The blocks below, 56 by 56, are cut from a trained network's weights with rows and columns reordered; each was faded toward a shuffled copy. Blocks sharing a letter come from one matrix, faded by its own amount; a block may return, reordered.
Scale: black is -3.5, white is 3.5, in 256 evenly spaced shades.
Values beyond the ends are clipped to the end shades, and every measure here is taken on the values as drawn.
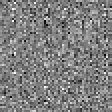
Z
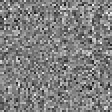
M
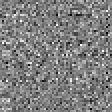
Z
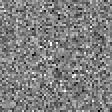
M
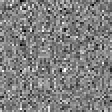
Z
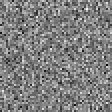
M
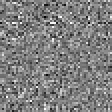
Z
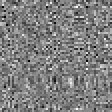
Z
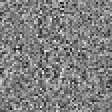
M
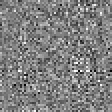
Z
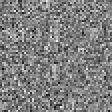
M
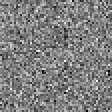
M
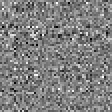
Z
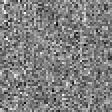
M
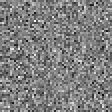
M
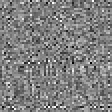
Z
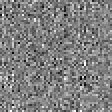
Z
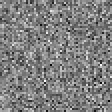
M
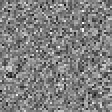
M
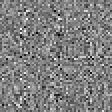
Z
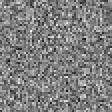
M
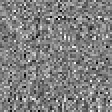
Z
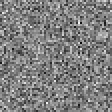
M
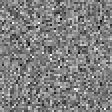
M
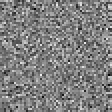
M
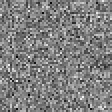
M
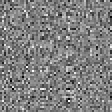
Z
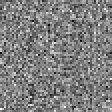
M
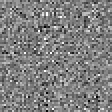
Z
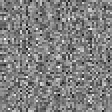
Z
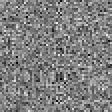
M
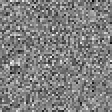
M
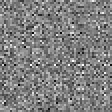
Z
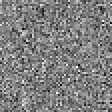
M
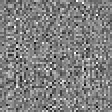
Z
